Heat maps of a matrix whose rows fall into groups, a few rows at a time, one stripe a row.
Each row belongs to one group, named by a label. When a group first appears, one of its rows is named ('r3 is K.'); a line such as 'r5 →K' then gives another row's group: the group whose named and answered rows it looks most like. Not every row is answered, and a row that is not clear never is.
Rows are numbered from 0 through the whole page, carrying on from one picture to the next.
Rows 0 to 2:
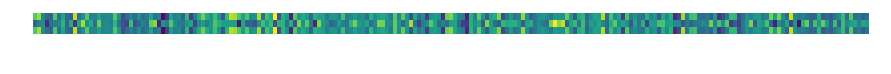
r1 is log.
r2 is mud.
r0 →mud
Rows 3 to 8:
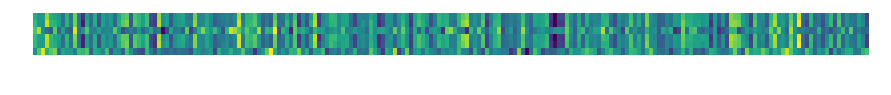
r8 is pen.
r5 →mud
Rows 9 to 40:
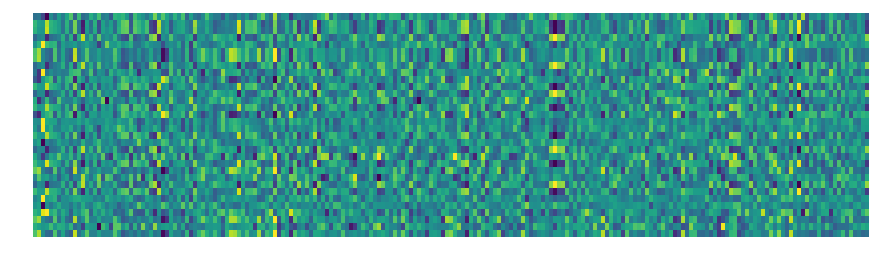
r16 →log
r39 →pen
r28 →log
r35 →pen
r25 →pen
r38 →mud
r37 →pen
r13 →pen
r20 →log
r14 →mud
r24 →pen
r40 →mud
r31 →mud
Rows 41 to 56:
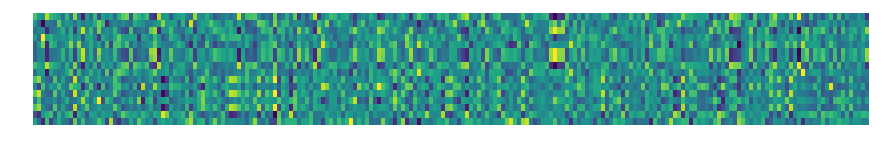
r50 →mud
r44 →pen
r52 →mud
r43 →log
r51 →pen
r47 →log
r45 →pen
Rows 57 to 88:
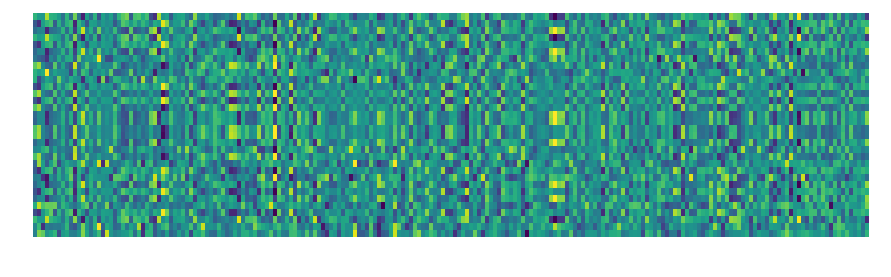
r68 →mud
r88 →pen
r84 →pen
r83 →log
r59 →log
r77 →mud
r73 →mud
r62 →log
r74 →mud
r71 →log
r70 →mud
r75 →log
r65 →pen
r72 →log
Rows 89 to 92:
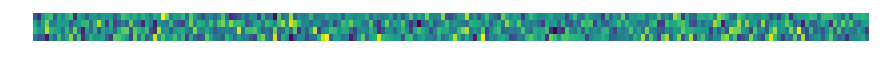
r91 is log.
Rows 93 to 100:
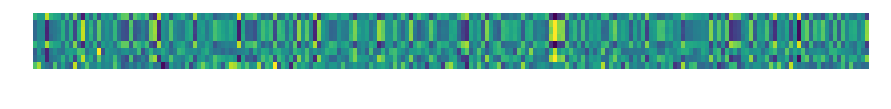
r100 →mud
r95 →log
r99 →log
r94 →log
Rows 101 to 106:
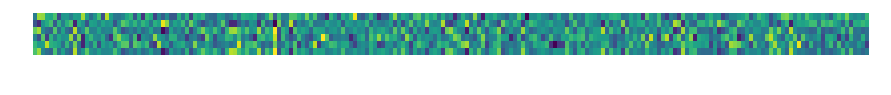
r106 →mud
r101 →pen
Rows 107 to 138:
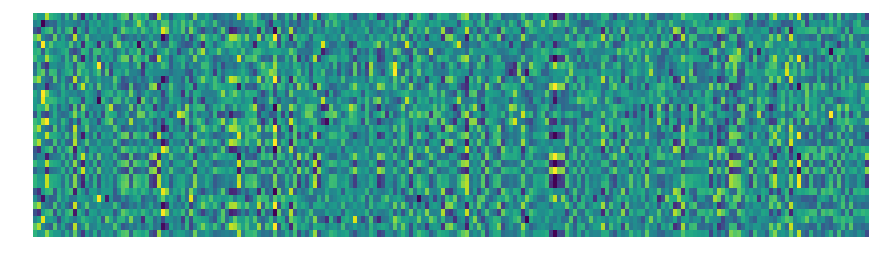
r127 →log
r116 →mud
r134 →mud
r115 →pen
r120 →pen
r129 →log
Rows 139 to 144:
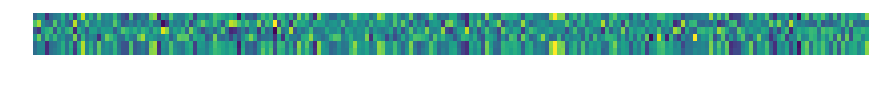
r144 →log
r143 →log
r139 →log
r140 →mud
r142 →pen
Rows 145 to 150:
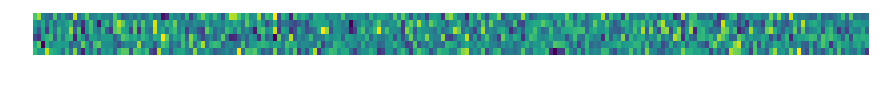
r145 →mud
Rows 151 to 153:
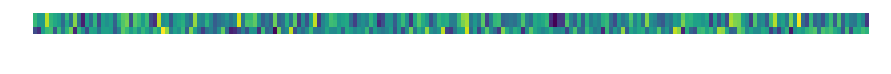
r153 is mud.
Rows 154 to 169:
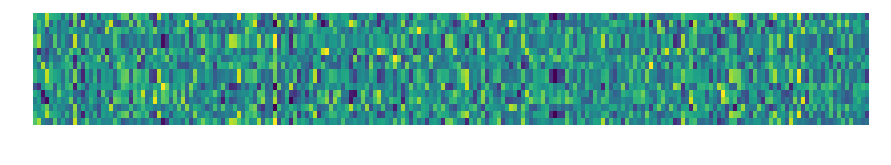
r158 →mud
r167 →pen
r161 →pen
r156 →pen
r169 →mud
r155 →pen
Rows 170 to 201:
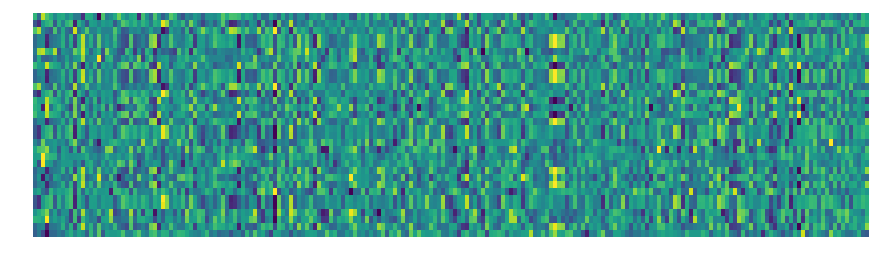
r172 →mud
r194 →log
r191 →pen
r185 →log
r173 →log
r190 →pen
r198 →pen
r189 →pen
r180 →mud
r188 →pen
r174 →log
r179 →log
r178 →log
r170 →pen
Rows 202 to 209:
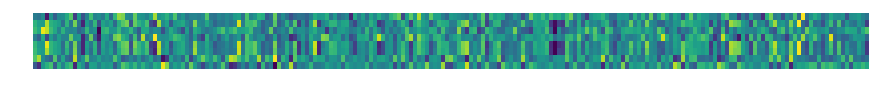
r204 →pen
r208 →mud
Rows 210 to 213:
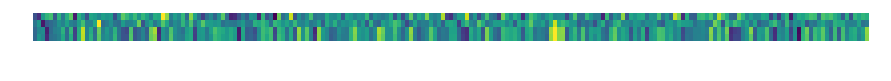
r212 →log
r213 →log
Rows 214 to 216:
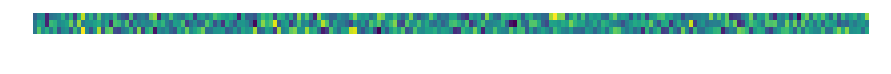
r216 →pen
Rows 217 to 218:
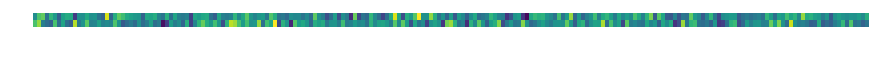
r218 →mud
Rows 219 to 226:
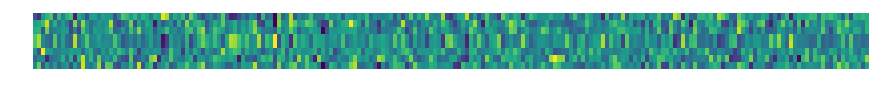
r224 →pen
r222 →mud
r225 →log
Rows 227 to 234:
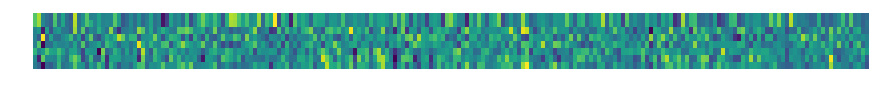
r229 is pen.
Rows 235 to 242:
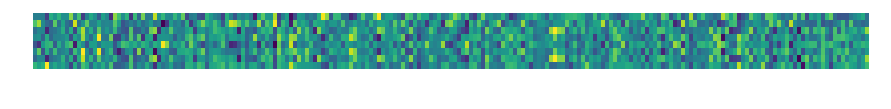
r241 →log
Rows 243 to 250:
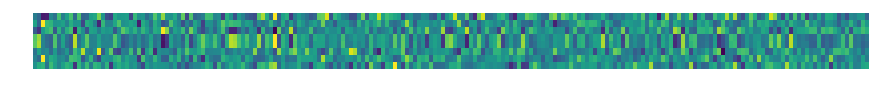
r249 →pen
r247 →mud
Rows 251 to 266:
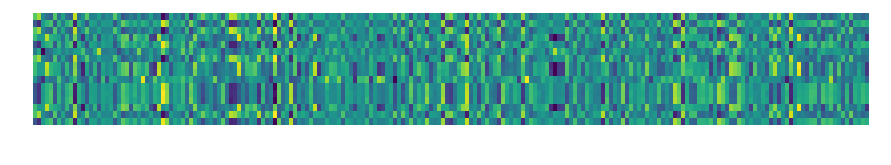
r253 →mud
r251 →mud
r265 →mud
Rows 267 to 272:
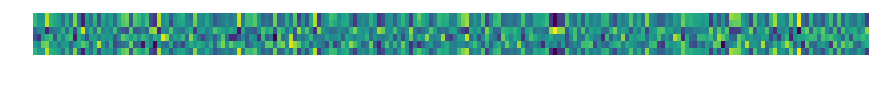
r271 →pen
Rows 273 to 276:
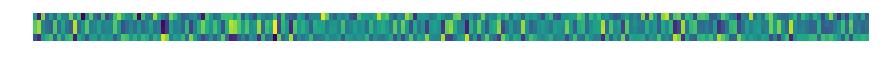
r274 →mud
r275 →mud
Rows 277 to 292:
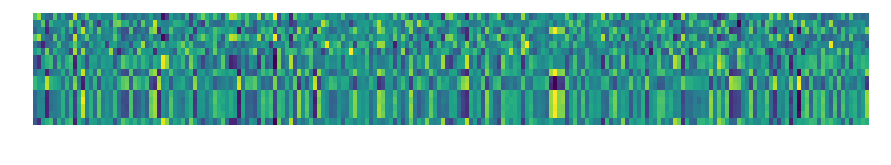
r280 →mud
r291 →log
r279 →log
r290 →log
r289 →log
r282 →pen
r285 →log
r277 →mud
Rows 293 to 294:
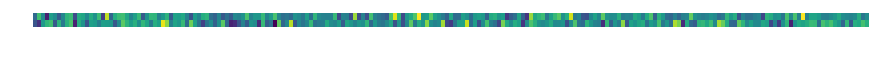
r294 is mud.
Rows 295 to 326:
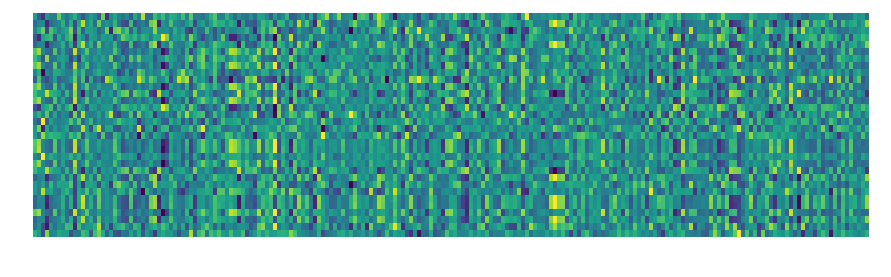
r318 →log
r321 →log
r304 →pen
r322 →log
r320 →pen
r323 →mud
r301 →pen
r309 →pen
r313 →mud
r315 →pen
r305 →mud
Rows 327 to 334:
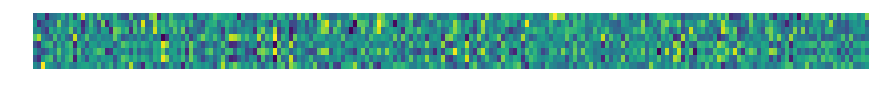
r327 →log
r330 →mud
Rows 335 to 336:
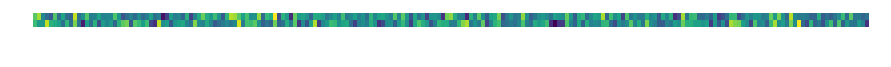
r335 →mud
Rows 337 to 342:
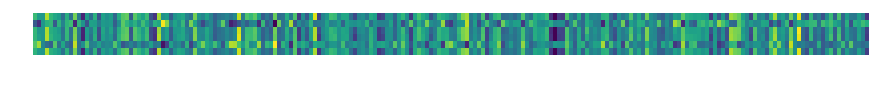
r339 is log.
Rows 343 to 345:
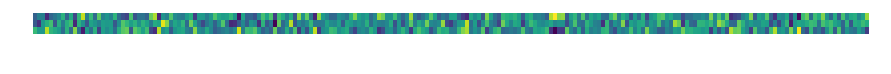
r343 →log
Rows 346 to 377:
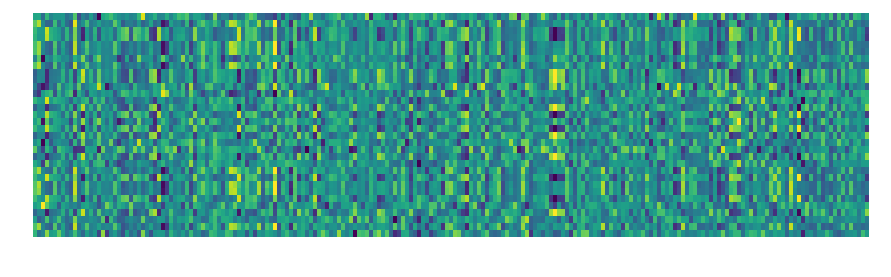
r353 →mud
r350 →mud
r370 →mud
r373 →pen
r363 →log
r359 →log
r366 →log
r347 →mud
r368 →mud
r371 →mud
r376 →mud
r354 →log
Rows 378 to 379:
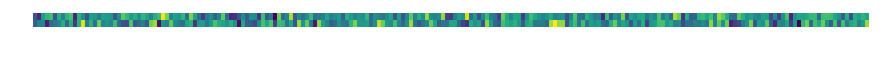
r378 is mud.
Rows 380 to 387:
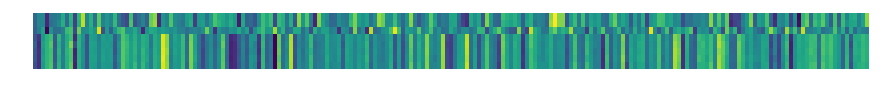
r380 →log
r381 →log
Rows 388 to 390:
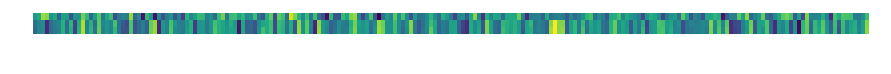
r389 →log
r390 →log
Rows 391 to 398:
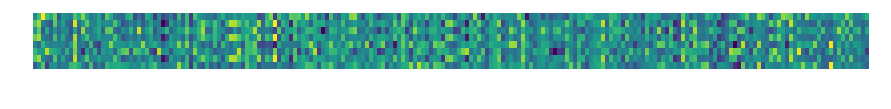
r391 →pen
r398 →pen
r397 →mud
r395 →pen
